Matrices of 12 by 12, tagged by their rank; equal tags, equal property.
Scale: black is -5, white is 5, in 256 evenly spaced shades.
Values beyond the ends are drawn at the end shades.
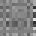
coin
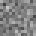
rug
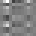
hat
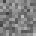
rug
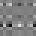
hat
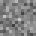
rug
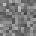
rug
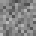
rug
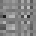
coin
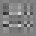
hat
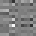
coin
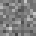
rug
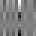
hat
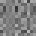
coin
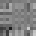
coin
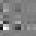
hat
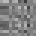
coin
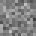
rug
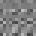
coin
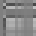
hat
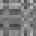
coin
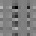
hat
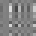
hat
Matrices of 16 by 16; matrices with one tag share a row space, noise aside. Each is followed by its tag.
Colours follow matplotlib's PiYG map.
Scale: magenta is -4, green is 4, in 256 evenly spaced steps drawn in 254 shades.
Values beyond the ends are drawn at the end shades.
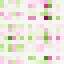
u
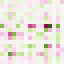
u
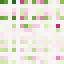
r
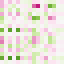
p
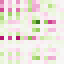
p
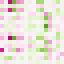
u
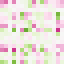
r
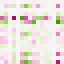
r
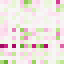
r
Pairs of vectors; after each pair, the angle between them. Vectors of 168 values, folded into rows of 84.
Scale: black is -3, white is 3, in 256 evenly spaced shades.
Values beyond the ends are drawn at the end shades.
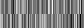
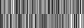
nearly opposite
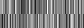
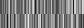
partly aligned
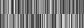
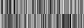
nearly opposite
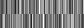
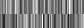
partly opposed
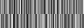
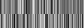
partly aligned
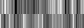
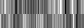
nearly parallel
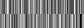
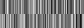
nearly parallel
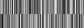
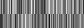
orthogonal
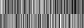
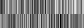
nearly opposite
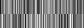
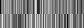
nearly parallel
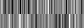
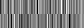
partly opposed
